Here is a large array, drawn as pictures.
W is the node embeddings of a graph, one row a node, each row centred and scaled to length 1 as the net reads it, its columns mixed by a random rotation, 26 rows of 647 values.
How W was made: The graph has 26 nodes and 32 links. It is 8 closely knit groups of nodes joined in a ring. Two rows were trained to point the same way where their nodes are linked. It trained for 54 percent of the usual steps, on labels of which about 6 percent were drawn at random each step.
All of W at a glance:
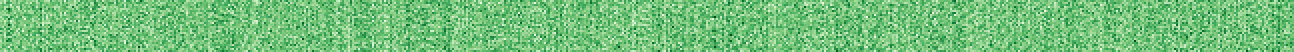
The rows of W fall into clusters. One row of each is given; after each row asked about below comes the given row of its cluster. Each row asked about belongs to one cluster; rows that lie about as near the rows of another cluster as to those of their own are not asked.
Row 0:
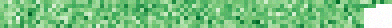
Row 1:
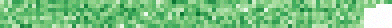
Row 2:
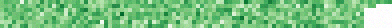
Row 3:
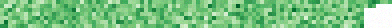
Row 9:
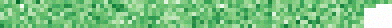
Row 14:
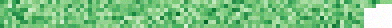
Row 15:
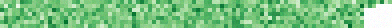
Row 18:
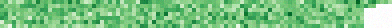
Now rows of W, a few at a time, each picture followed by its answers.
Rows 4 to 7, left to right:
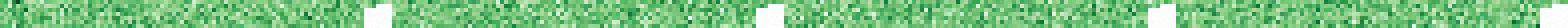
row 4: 14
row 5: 9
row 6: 0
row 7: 18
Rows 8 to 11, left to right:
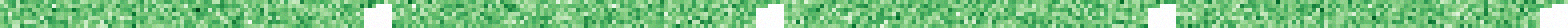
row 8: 15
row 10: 2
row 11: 0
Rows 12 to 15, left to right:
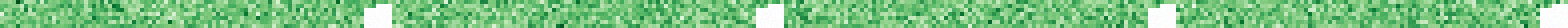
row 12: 9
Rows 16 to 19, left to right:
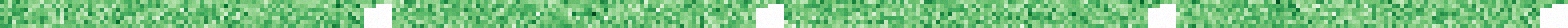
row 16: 14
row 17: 1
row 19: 9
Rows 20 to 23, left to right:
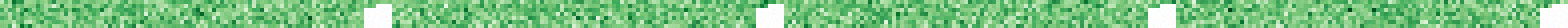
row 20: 1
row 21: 3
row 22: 2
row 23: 15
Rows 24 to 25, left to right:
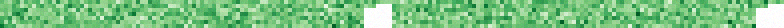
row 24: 14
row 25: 18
